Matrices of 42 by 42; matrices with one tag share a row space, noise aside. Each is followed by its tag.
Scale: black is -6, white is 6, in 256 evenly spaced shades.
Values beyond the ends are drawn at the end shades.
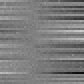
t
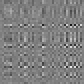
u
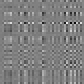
u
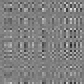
u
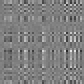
u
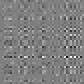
u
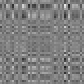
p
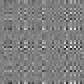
u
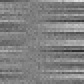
t
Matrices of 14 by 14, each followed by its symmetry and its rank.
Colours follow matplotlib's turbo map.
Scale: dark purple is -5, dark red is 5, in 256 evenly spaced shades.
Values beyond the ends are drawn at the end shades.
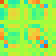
symmetric, rank two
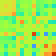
symmetric, rank three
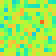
neither, full rank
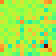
symmetric, rank three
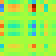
neither, rank one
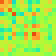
symmetric, rank three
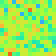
neither, full rank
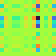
neither, rank one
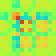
symmetric, rank two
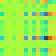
neither, rank one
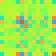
symmetric, rank two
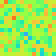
neither, full rank
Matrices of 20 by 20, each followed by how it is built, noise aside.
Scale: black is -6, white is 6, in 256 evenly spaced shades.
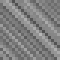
Toeplitz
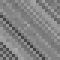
Toeplitz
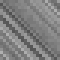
Toeplitz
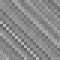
Toeplitz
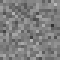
noise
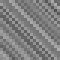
Toeplitz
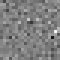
noise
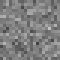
noise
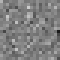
noise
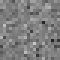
noise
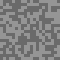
noise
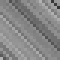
Toeplitz
